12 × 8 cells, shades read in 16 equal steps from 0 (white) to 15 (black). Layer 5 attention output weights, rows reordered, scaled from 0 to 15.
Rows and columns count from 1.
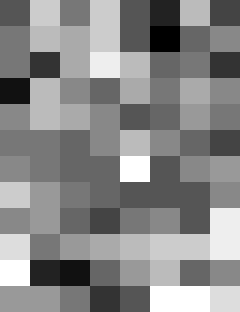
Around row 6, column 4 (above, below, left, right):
7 9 9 4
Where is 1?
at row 3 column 4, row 9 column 8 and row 10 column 8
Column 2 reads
3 4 12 4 4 8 8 6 6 8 13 6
